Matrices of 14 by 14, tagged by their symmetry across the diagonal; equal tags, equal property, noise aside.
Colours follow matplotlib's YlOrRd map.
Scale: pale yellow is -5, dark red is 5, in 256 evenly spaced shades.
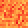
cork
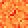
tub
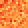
tub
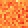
cork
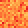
cork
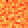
cork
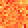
cork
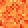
tub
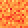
cork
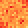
tub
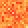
tub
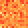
cork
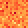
cork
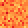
cork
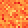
tub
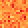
cork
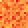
tub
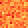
cork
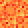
tub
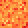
tub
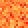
cork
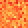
cork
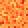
tub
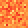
tub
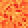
tub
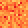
cork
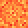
tub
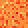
tub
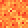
tub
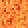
cork
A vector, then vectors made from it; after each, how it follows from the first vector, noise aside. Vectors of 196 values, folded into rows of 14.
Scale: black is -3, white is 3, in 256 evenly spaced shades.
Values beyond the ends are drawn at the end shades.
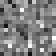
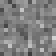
shrunk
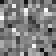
reversed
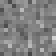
shrunk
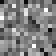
reversed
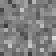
shrunk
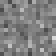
shrunk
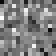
reversed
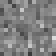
shrunk
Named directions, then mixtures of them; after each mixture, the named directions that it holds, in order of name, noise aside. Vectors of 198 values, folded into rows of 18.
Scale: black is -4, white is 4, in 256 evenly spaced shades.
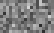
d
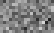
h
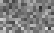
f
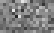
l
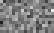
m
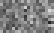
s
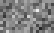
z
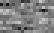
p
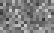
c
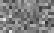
d, f, h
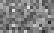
d, l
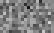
d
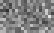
c, f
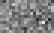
h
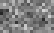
c, p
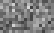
d, l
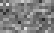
m, p, z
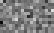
m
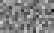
m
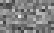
l, p, z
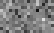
c, s, z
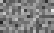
m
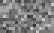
f, z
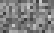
d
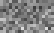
f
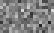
d, m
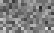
f
